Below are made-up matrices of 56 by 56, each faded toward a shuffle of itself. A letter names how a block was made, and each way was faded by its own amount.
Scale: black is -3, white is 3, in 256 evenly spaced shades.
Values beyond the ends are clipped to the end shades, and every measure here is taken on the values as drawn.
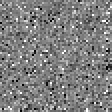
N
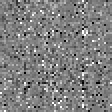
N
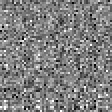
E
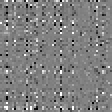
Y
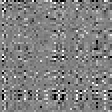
Y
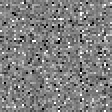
N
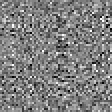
E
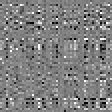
Y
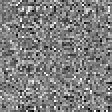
E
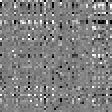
Y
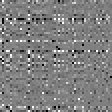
Y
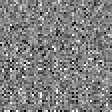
E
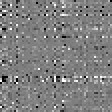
Y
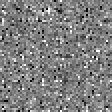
N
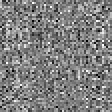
E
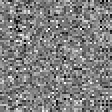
E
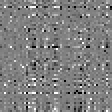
Y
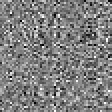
E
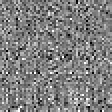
E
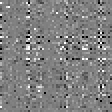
Y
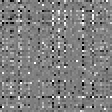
Y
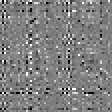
Y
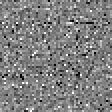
N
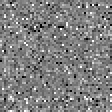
N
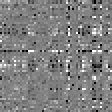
Y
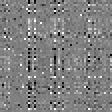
Y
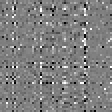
Y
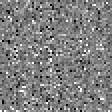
N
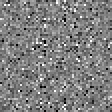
N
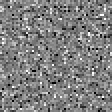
N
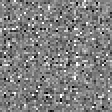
N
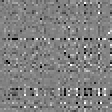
Y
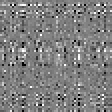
Y
